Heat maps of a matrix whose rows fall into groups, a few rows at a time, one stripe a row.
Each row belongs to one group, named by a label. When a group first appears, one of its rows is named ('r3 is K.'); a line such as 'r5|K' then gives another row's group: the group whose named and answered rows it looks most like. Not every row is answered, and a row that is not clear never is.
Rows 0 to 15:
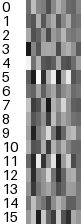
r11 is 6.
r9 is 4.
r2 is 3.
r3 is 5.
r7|3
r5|6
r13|4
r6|6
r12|4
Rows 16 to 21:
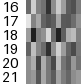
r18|4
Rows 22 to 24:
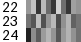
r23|6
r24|5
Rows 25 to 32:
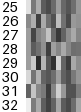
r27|4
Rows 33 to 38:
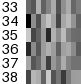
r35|3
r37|3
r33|6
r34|5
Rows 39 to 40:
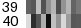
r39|6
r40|3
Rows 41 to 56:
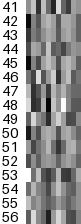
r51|4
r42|5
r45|5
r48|3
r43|5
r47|3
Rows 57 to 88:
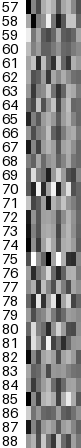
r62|3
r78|6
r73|5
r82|5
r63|4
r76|4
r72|5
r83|3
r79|4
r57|5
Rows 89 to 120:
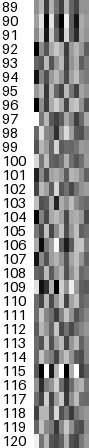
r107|5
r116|4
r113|6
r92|5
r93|6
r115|6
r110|6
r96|5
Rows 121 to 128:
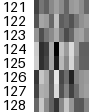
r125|3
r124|3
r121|5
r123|4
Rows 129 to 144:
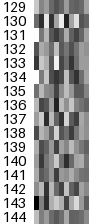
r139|3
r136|3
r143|5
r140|4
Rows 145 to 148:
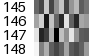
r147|3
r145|6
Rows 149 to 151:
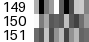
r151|6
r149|4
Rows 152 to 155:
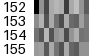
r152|5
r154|6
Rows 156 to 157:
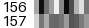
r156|4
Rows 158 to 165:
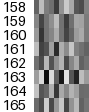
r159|4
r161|3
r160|4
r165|6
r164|3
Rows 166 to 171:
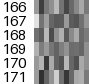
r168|6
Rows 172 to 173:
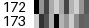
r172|5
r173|3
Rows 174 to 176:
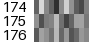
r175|4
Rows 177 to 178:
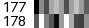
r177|5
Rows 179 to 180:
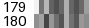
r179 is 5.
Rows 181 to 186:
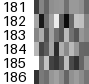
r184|3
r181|5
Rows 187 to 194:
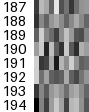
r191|3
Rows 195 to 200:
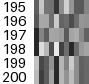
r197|5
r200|3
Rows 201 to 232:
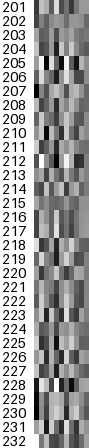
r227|3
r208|3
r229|5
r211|3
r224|3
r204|3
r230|5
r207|5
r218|3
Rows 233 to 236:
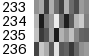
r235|3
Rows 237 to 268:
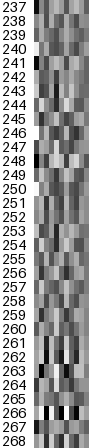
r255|6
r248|5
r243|3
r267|5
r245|4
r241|5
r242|3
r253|3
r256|4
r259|4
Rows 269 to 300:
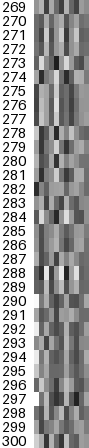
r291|3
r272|6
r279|4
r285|4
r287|3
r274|4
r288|6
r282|5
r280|3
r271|6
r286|4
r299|4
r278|3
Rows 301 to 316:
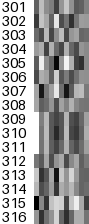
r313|3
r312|6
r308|3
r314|3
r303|6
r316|4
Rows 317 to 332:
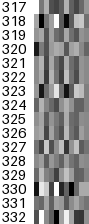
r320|5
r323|4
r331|6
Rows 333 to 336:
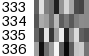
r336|4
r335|6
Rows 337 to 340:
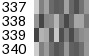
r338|4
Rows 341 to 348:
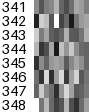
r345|5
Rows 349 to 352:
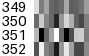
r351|4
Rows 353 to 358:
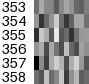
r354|4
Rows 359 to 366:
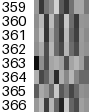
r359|4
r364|3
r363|5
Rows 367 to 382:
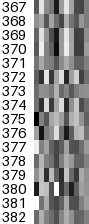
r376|4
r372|6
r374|6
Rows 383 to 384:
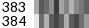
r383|3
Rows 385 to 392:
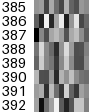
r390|3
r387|5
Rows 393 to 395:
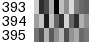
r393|3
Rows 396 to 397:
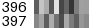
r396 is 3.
